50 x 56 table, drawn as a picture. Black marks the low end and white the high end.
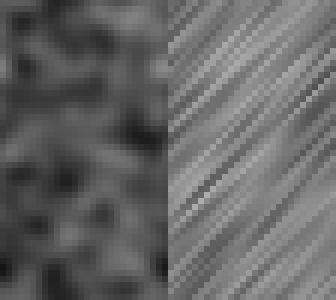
It is made of 1 by 2 panels. Panel 1,1: low, blotchy. Panel 1,2: middling, slanting up to the right.
